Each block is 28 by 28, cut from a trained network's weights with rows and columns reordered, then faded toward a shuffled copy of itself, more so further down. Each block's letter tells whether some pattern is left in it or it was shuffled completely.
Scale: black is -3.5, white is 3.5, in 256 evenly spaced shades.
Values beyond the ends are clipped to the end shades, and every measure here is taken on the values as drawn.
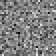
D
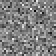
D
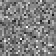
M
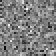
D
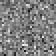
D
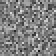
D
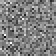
M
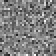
D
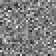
D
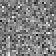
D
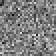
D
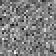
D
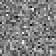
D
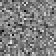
M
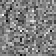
D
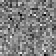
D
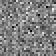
M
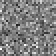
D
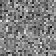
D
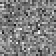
M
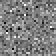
M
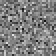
M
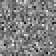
M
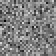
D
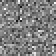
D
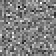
M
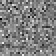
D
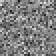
M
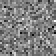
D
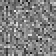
M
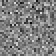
M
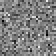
D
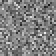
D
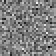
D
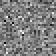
D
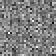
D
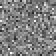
M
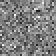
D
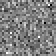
M
